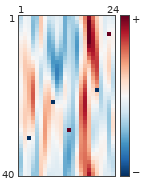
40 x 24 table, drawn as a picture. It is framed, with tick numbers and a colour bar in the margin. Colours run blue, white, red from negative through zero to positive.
Lone odd cells: 5, 2 higher and 3 lower than their neighbours. Grain: streaks running down. Ninth with the highest average: top right.
